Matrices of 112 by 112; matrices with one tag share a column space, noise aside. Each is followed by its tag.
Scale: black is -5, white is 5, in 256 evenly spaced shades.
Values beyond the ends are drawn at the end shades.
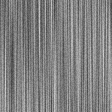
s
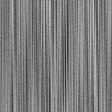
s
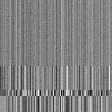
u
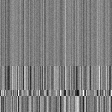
u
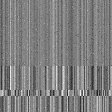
u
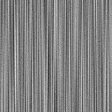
s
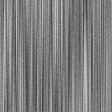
s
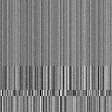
u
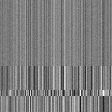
u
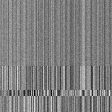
u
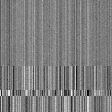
u
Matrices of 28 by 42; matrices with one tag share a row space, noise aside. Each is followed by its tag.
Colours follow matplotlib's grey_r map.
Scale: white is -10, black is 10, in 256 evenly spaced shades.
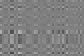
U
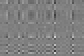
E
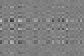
U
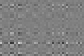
U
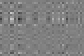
U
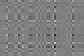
E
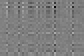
E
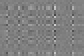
E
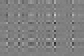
E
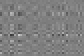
U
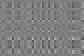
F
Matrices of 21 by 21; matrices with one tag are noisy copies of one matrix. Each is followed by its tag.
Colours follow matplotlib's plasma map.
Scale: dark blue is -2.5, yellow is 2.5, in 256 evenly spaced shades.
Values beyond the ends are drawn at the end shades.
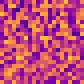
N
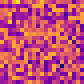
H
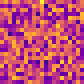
H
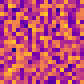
N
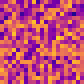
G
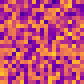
G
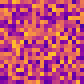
H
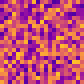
G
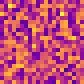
N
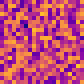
N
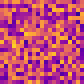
H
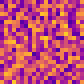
N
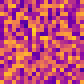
N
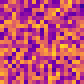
G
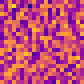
N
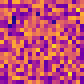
H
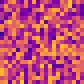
G
